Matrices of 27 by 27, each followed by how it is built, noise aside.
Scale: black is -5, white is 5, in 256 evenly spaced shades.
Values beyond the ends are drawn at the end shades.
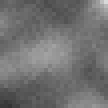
smooth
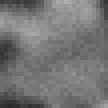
smooth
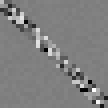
banded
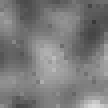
smooth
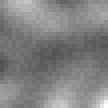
smooth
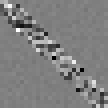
banded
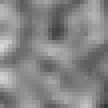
smooth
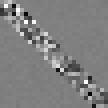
banded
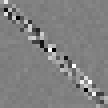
banded
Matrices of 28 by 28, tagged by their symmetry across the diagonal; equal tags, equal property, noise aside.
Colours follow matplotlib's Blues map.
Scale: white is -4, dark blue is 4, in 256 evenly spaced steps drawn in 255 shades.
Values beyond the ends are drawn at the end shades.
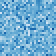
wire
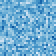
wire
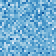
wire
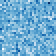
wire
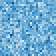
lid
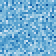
lid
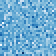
lid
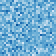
lid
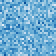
wire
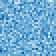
wire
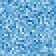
wire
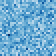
lid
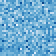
lid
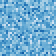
wire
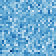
lid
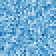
wire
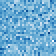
lid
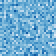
wire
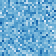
lid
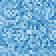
lid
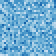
wire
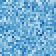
lid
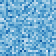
lid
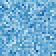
wire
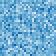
wire
